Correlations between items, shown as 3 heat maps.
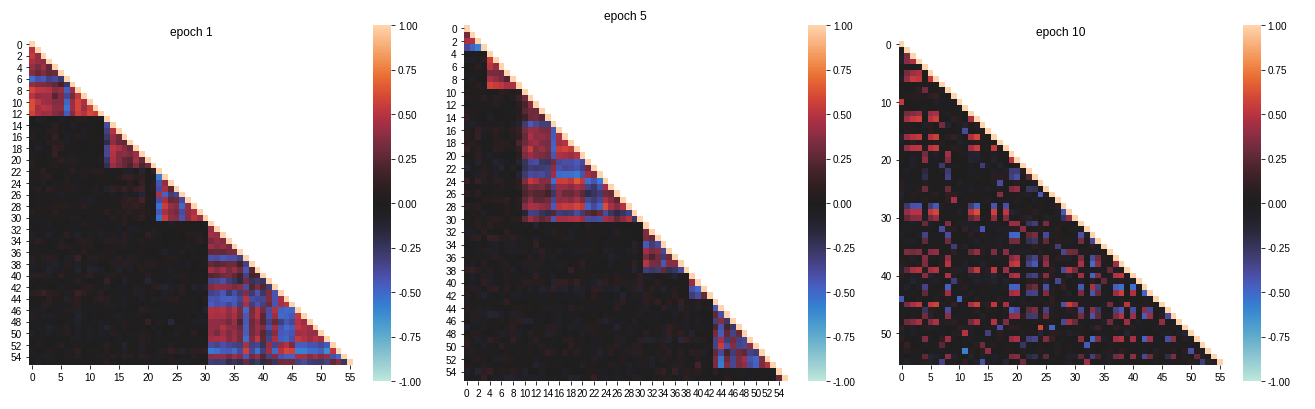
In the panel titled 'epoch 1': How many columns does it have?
56
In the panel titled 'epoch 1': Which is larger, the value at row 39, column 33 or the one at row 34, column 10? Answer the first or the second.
the first
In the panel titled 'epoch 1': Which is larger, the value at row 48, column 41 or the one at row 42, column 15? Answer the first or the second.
the second
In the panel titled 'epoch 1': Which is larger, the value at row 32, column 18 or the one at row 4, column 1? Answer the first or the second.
the second
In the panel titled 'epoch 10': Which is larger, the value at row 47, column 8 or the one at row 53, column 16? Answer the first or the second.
the first
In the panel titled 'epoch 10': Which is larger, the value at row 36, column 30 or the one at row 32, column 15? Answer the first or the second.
the first
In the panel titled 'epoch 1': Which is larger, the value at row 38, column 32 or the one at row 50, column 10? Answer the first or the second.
the first
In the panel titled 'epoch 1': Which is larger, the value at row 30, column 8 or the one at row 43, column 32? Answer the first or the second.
the first
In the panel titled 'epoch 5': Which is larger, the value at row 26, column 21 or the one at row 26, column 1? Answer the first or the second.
the second
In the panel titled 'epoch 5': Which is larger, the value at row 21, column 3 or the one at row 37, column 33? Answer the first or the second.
the second
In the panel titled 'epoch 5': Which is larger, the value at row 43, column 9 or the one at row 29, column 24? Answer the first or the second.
the first
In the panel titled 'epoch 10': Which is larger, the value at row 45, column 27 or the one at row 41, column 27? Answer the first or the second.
the first
